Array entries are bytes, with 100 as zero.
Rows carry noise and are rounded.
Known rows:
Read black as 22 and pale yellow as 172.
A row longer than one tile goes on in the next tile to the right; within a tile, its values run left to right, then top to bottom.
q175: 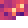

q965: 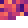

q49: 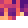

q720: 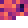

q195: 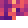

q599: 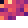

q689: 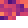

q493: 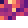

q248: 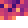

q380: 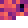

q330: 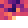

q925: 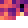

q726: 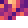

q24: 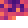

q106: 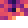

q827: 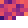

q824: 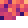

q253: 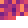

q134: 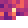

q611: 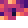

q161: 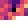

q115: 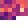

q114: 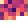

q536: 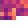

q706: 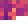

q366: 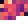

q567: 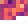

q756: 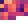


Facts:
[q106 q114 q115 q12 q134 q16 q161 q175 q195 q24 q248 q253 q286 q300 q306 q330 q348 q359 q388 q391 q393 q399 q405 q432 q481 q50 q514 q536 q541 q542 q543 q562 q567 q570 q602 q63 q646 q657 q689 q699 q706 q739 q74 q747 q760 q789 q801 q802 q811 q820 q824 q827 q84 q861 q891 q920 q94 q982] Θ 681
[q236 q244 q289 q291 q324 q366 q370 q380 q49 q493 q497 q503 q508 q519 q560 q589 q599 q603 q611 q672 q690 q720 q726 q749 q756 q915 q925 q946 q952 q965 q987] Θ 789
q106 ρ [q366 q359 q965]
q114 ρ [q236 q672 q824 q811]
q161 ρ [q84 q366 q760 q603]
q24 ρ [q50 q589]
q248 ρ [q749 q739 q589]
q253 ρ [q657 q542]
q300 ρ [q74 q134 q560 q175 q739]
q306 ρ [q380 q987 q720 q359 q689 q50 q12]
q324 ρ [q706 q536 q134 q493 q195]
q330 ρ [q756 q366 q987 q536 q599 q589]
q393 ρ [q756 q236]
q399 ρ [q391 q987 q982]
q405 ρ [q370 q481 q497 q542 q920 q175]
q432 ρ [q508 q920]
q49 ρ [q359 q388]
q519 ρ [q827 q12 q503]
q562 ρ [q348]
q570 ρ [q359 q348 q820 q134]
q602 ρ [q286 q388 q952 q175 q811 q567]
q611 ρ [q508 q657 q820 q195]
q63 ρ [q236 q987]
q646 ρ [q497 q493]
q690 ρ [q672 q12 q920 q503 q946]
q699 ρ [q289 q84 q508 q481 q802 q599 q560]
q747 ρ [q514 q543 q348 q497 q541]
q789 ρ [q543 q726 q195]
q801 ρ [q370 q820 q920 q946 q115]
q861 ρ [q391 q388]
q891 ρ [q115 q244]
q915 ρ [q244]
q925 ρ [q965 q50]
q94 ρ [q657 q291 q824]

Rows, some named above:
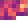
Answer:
q802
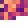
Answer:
q236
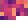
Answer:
q359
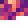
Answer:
q726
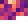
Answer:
q726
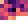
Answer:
q306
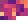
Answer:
q50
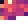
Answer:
q289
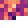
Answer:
q672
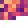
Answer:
q236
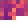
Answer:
q706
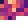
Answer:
q493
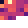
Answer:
q599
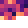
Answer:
q324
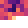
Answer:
q330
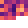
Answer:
q405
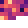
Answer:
q749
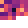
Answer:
q801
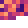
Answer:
q987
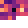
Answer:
q891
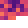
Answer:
q24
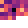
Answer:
q801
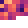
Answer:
q756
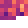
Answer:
q542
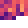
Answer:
q920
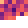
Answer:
q94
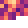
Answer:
q291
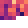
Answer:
q657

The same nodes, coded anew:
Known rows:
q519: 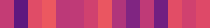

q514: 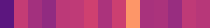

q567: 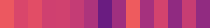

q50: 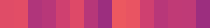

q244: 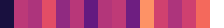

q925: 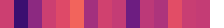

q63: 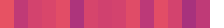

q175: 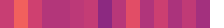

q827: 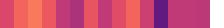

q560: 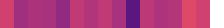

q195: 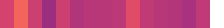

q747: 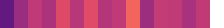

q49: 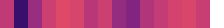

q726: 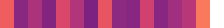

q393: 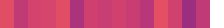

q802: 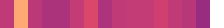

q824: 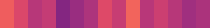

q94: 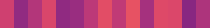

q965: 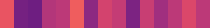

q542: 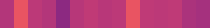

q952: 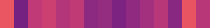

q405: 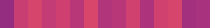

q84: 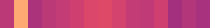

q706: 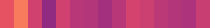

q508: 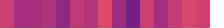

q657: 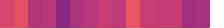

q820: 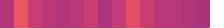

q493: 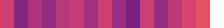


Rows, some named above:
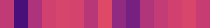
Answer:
q49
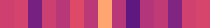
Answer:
q603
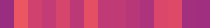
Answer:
q699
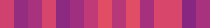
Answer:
q94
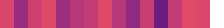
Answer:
q503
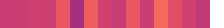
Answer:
q399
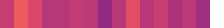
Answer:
q175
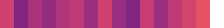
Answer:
q493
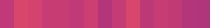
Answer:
q16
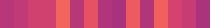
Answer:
q861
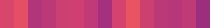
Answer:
q359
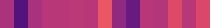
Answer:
q611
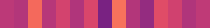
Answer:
q248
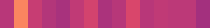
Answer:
q481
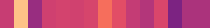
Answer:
q760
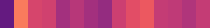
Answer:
q115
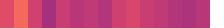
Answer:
q536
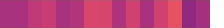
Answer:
q253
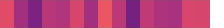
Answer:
q366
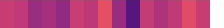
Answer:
q289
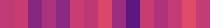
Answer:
q289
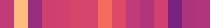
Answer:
q760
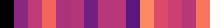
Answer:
q915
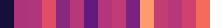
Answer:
q244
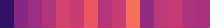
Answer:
q562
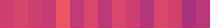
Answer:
q330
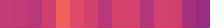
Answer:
q106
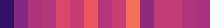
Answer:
q562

